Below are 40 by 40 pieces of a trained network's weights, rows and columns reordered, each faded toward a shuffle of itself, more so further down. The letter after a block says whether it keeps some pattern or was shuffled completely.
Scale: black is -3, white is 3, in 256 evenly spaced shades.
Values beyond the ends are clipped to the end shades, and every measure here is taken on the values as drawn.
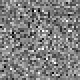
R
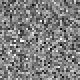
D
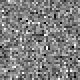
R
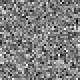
D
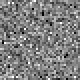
D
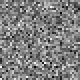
R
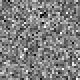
D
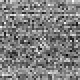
R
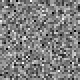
D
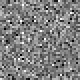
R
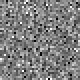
R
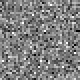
D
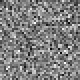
D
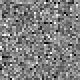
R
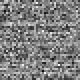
R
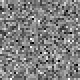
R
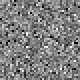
D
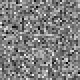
D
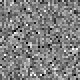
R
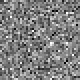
R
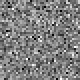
D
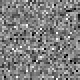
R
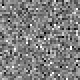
R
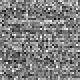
R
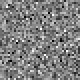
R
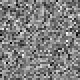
D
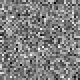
D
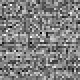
R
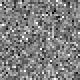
D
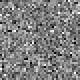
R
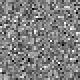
D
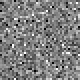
R
